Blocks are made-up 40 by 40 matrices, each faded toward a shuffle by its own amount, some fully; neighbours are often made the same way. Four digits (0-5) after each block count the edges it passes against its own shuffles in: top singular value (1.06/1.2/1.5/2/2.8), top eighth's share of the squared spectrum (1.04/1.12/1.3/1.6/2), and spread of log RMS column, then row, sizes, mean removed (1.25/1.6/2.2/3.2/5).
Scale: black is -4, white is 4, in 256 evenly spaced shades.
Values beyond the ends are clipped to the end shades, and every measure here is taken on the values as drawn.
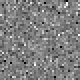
0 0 0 0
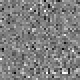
3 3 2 1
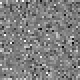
1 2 0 0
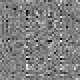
4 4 2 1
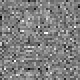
3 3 1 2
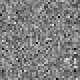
3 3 1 1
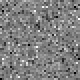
0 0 0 0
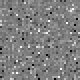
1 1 0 0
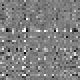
4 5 2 3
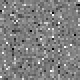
1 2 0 0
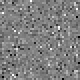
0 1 0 0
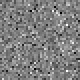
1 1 0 0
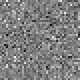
3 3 1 1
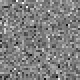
2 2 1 0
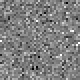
0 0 0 0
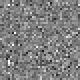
3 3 1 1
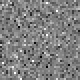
0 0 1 0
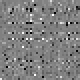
4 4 1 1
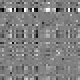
5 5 2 3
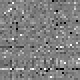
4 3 1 1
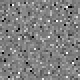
0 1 0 0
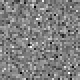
0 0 0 0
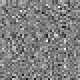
3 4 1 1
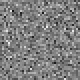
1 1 0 0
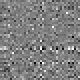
4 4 2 2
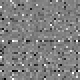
3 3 1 2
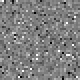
0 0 0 0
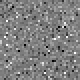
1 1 0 0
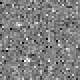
2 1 0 0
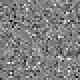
3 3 1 0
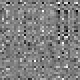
4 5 3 3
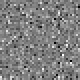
3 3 1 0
